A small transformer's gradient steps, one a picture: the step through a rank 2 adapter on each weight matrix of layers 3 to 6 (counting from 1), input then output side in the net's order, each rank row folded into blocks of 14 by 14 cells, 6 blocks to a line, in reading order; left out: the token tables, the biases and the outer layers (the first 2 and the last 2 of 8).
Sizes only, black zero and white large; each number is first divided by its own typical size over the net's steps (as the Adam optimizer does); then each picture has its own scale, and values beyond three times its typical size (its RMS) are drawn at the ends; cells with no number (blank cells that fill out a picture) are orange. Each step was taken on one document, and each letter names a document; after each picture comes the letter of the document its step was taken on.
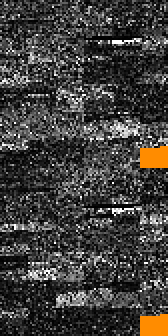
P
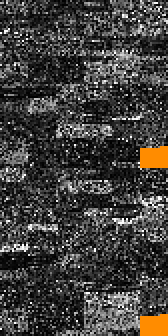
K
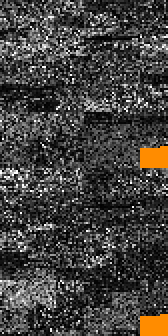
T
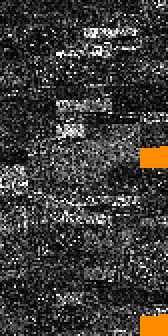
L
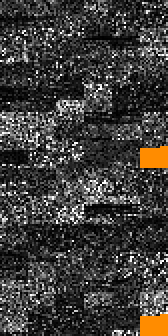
L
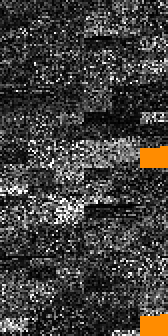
L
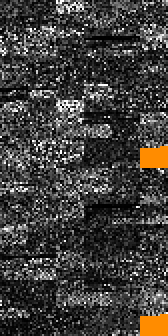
L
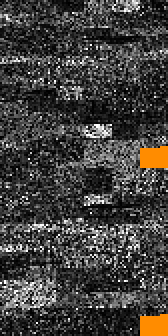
P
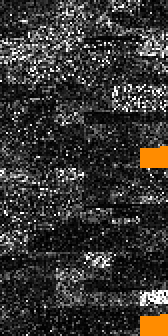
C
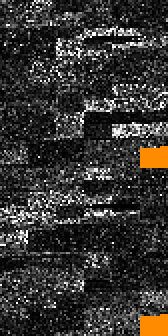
C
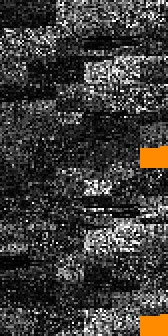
K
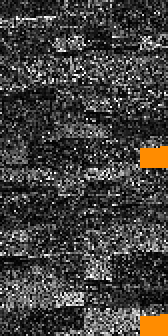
T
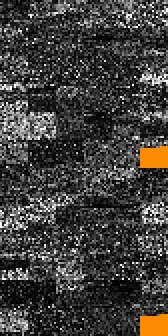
K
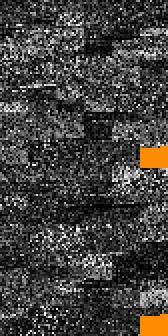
P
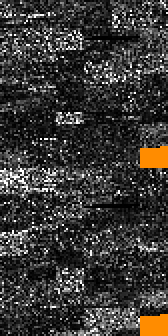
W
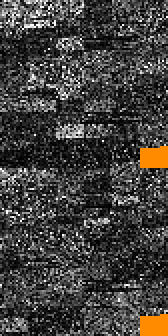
T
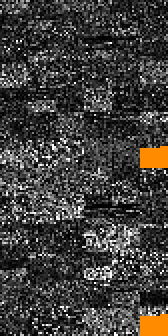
L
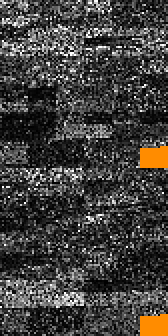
T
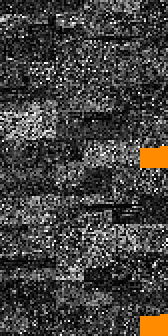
P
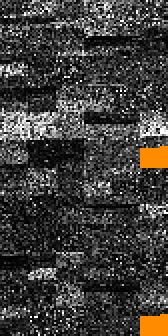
K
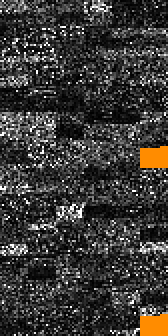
L
